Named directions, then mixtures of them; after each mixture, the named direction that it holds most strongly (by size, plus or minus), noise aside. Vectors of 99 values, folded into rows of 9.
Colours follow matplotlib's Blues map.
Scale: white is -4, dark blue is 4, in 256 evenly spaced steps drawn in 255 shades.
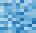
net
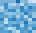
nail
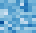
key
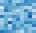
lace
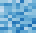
net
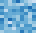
lace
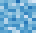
nail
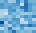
key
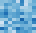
key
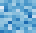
lace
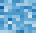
lace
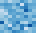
key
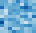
key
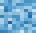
lace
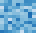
lace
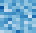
lace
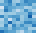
lace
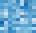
key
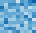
nail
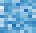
lace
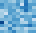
key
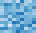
net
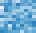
lace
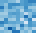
nail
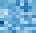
key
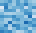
lace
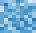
nail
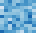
lace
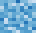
nail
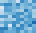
net
